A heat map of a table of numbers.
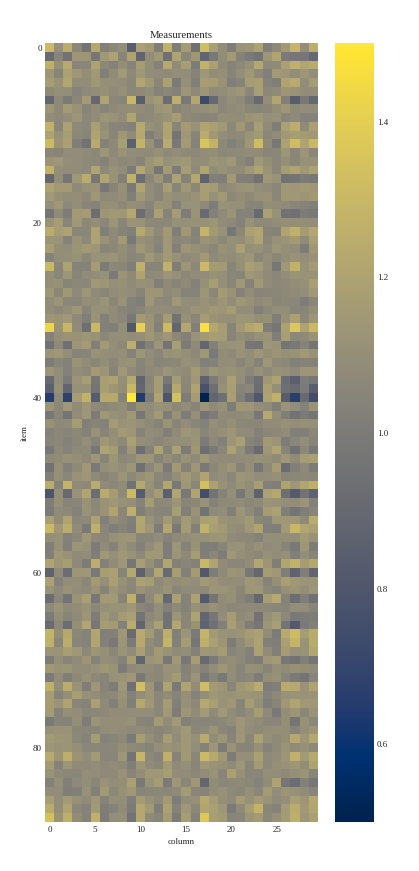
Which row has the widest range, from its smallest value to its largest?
40
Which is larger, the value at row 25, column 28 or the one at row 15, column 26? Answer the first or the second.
the first
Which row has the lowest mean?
40
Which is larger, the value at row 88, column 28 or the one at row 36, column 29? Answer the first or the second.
the first
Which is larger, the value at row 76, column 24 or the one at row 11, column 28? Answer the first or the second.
the second
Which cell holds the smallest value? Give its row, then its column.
40, 17
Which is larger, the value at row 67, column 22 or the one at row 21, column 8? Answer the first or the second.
the first
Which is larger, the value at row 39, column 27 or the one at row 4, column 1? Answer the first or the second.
the second
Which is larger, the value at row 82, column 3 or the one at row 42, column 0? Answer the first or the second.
the first
